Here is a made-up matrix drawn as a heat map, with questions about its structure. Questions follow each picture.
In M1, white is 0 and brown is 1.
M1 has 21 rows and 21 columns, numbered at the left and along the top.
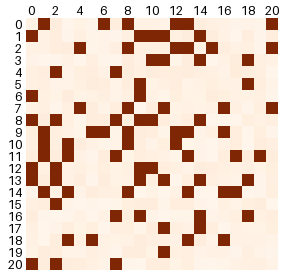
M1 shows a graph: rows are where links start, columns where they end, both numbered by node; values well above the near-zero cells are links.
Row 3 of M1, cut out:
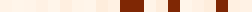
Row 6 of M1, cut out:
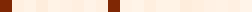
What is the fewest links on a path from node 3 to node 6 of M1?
4
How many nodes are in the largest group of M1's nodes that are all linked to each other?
2
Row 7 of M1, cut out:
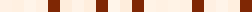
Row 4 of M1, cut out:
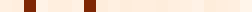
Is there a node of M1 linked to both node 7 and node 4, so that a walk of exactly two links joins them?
no
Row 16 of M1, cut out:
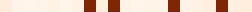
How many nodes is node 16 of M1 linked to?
4
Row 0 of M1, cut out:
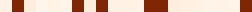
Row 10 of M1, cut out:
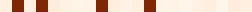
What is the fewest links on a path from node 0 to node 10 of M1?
2
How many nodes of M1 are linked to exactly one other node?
2
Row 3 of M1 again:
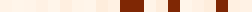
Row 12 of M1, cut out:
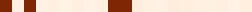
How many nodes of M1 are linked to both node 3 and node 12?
1
